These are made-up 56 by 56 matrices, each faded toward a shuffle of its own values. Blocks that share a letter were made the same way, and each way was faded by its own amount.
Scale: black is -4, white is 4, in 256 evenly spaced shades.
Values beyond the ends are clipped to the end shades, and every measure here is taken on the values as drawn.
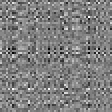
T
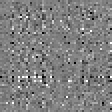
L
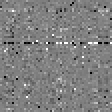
L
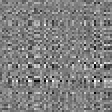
T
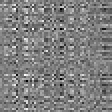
T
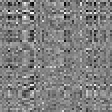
T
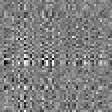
T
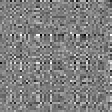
T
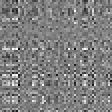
T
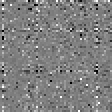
L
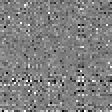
L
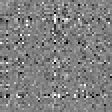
L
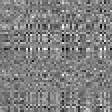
T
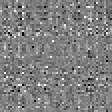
L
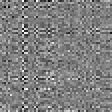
T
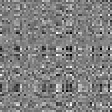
T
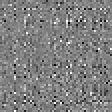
L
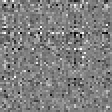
L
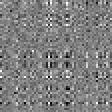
T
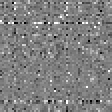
L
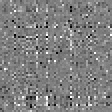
L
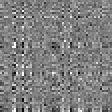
T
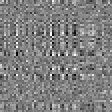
T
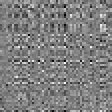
T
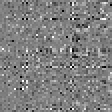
L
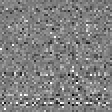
L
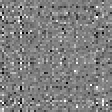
L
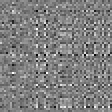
T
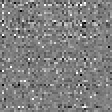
L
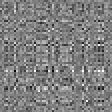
T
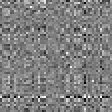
T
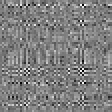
T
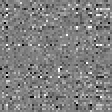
L
